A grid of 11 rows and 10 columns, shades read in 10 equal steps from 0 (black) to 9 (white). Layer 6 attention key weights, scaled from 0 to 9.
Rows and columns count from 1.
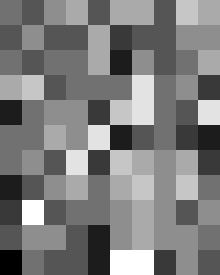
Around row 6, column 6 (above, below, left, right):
7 7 8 3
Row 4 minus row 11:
6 3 0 1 3 -5 -1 2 0 -1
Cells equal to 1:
7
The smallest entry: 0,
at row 11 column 1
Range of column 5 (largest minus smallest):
7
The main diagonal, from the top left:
4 5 4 4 2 1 6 5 3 4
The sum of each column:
32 52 45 51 41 53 67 43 52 46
